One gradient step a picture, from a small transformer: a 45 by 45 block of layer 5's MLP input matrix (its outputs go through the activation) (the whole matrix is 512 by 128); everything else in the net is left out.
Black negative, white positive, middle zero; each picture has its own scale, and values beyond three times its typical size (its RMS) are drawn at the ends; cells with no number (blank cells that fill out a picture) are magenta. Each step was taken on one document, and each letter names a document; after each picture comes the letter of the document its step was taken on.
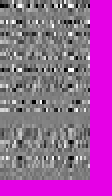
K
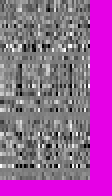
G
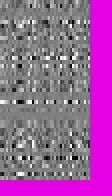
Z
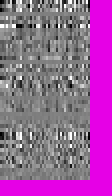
K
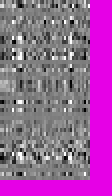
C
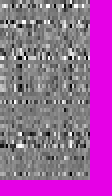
C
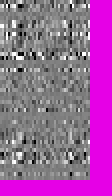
Z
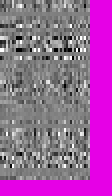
G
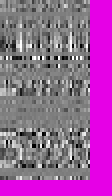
G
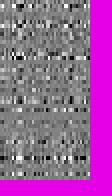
C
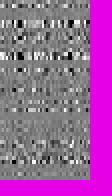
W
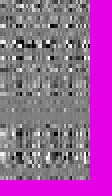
G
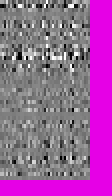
W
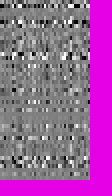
W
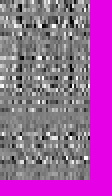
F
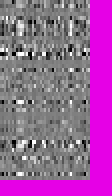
Z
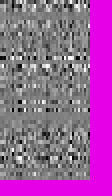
F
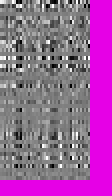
G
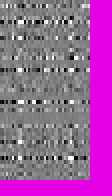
W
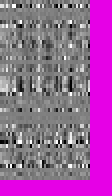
K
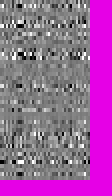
F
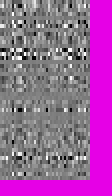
F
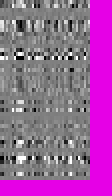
C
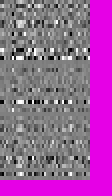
C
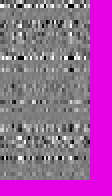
W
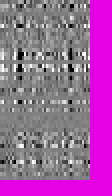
W
